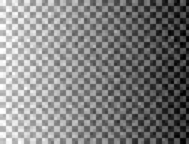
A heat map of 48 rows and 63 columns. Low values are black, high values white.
Odd rows or columns: none. Grain: checkered. Average level on the scale: 50%. Slope: up to the left.
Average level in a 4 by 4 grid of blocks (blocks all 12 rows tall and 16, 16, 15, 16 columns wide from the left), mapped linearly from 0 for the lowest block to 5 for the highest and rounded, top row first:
5320 / 5320 / 5320 / 5320
